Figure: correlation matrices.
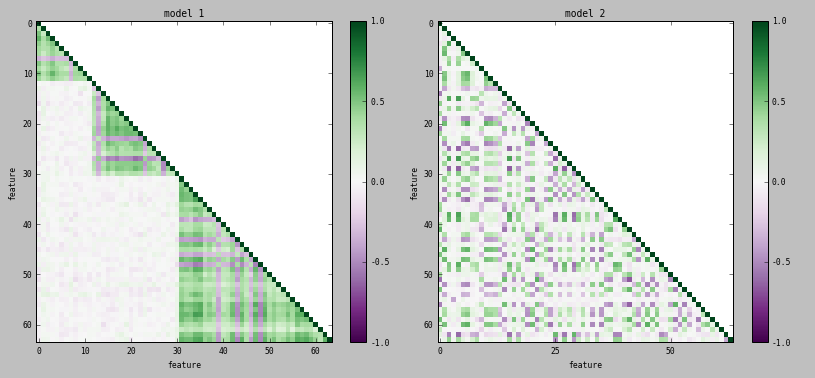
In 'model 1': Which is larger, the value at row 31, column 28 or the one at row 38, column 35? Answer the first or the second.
the second
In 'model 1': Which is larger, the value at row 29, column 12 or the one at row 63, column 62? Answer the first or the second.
the second
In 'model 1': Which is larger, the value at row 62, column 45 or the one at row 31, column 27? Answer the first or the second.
the first
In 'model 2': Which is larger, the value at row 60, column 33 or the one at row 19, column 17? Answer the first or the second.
the second
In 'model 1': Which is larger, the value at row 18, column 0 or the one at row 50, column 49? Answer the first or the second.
the second
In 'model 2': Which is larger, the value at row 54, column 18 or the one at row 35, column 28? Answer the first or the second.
the first
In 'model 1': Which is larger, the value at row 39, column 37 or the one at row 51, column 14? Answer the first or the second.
the second
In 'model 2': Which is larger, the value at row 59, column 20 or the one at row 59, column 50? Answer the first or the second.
the second
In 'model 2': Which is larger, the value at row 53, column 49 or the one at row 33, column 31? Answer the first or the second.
the first
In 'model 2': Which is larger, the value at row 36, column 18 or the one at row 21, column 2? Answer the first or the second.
the first
